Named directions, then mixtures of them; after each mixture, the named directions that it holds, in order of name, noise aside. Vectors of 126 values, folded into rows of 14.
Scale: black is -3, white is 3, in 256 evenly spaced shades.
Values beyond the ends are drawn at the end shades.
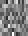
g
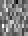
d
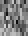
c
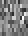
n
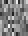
g, n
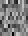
g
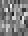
d, n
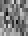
c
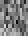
c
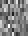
g, n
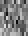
c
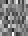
g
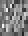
d, n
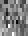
c, g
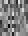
g, n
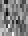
c, g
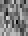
c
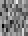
d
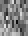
c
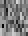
c, d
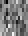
c, g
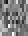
c, g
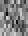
c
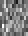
d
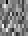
d, g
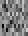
d, g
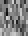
c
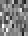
c, d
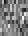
c, n
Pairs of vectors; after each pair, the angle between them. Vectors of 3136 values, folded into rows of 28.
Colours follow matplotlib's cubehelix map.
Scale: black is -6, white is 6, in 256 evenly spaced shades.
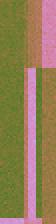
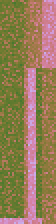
nearly parallel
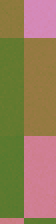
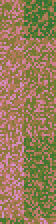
partly opposed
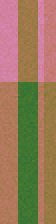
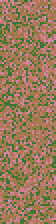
orthogonal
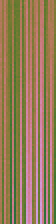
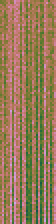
nearly opposite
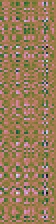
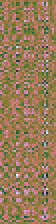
nearly parallel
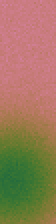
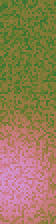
nearly opposite
